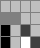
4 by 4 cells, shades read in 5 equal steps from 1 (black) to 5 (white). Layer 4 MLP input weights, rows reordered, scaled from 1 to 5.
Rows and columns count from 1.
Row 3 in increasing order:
1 2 4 4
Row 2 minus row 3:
2 -1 2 0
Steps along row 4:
up up down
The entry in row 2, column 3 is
4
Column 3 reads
4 4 2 5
